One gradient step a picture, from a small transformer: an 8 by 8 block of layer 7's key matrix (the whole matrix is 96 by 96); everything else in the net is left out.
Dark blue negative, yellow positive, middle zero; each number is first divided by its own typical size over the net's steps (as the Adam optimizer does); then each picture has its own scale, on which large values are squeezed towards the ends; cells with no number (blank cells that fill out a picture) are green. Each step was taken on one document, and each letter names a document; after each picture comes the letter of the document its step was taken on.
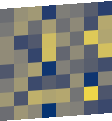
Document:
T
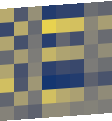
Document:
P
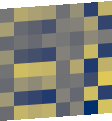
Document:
T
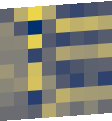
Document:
P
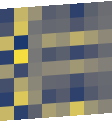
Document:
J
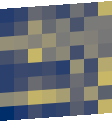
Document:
T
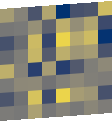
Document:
T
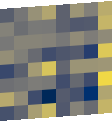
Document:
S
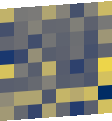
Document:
S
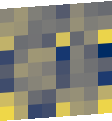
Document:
J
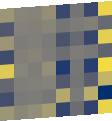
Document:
S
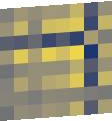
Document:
J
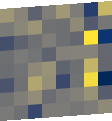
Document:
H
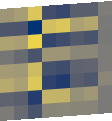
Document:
P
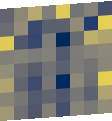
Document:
H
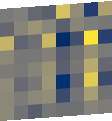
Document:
H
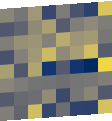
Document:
S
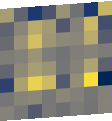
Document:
H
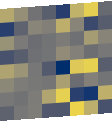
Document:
S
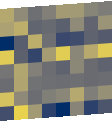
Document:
J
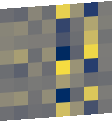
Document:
H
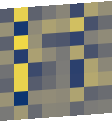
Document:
P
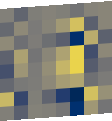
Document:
J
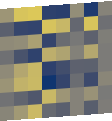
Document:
P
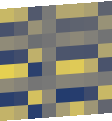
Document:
S
